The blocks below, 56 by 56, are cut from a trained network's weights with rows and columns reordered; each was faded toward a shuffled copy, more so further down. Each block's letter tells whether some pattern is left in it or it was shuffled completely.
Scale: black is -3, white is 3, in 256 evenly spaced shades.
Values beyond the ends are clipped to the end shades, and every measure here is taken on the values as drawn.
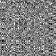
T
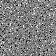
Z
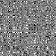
T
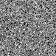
Z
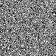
Z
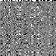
T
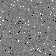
Z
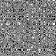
T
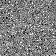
Z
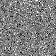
Z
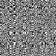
T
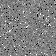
Z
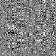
T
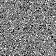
Z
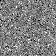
Z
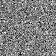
Z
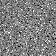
Z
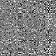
T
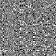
T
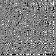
T
